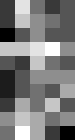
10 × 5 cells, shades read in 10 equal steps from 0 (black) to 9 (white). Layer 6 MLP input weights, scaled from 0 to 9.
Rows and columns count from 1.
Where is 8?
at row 1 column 2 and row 4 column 3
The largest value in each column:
7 9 8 9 6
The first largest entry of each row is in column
2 2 3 4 3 3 5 4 2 2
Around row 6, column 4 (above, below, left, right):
4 3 5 5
